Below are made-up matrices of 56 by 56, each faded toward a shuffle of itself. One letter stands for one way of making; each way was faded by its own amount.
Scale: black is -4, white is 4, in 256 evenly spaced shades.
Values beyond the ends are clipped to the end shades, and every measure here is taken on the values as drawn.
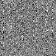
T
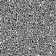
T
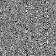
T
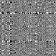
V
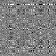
V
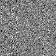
T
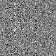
T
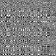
V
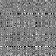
V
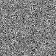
T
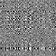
V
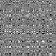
V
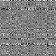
V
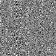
T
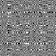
V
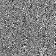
T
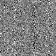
T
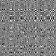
V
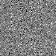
T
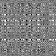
V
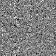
T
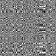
V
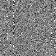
T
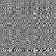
V
